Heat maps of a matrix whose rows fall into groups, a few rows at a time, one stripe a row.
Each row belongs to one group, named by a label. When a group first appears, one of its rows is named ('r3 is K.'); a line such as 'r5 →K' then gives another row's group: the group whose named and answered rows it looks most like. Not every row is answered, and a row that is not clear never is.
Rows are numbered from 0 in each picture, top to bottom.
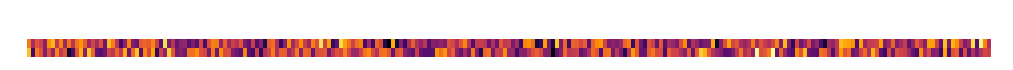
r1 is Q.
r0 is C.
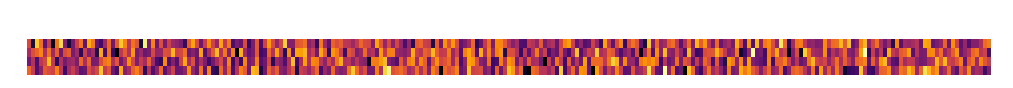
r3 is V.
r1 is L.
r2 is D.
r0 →Q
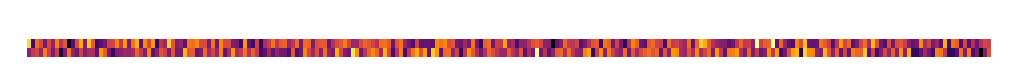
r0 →Q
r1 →D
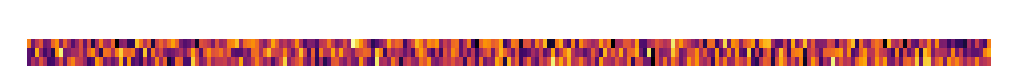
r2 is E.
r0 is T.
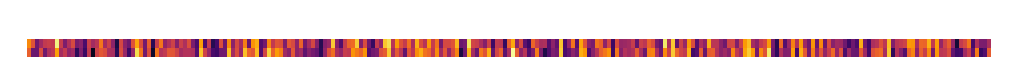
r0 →V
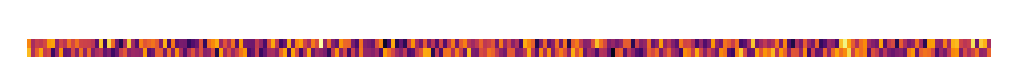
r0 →C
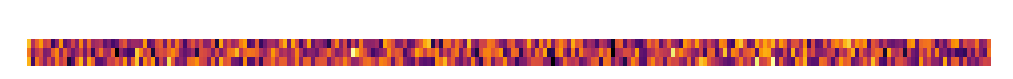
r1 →T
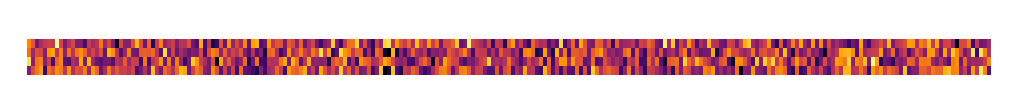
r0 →V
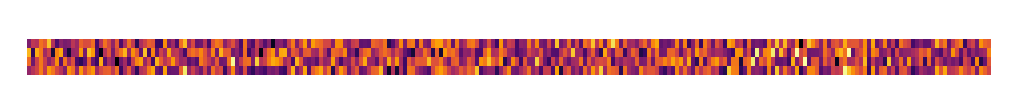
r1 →Q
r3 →D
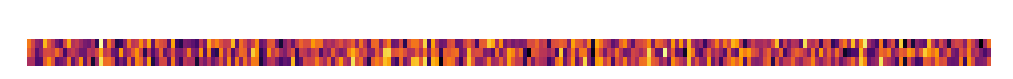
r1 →V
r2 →D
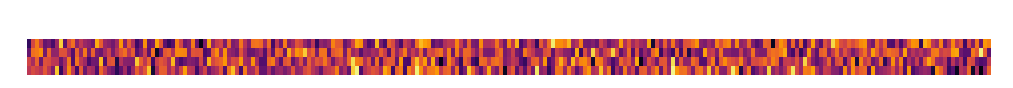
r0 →E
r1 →L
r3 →D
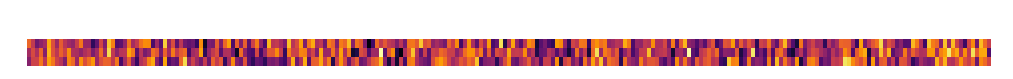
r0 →C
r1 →L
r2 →D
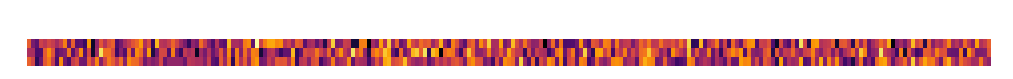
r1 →D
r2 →V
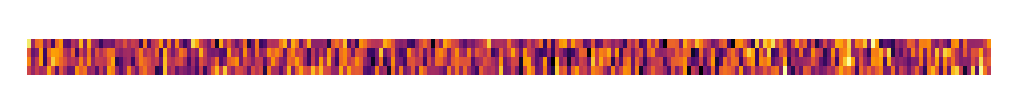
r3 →C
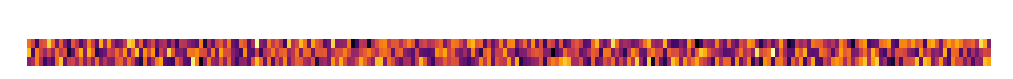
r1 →Q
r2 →E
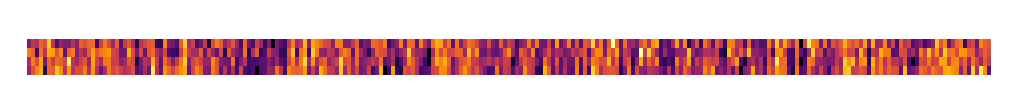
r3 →L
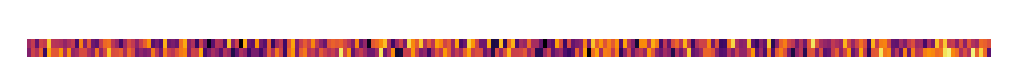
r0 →D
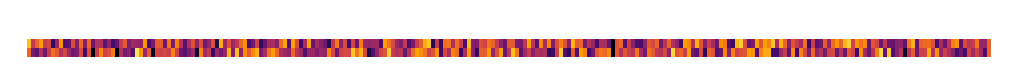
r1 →T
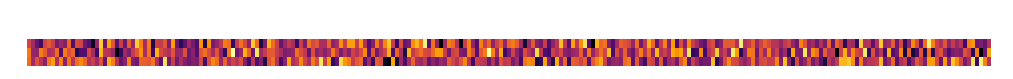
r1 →T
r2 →C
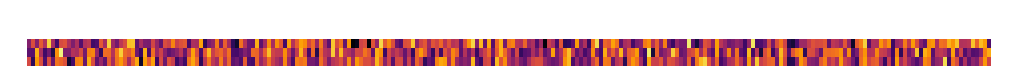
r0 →L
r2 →Q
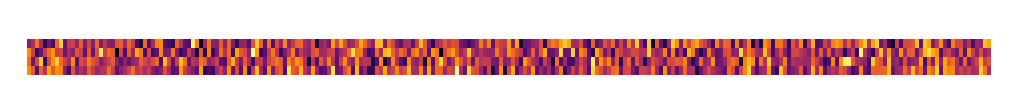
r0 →E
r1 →V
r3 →V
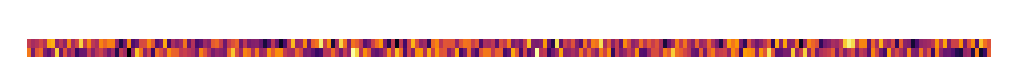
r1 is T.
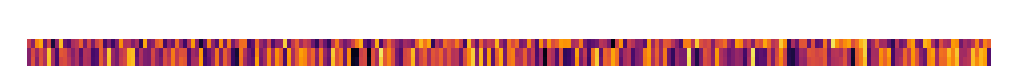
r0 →E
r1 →L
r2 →L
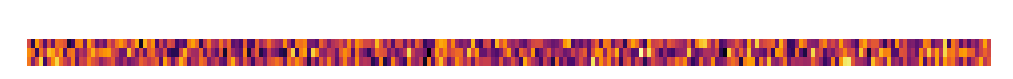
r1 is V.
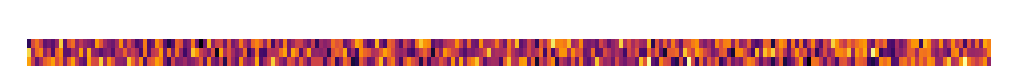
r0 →E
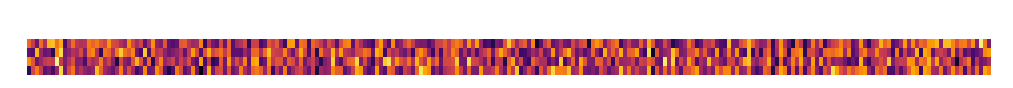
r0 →V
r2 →V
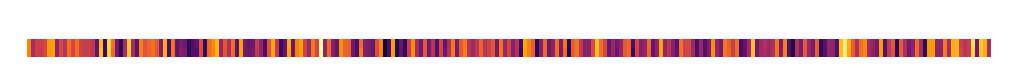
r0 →C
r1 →C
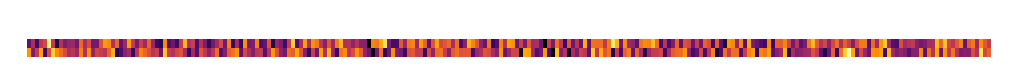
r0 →D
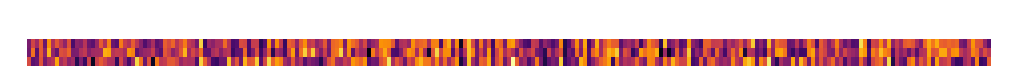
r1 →L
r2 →T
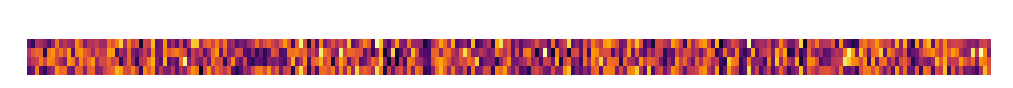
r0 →Q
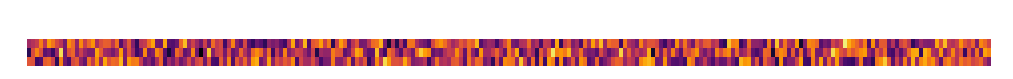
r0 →D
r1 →E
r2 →V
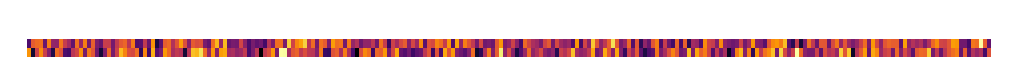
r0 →L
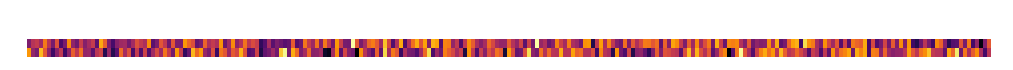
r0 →D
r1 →E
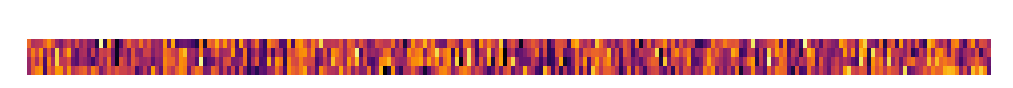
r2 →L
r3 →L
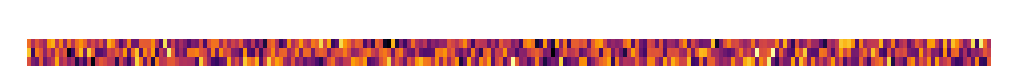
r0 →C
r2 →T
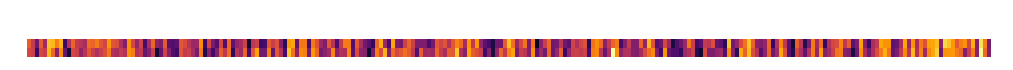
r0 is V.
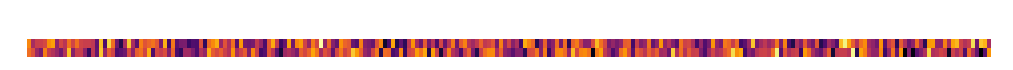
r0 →C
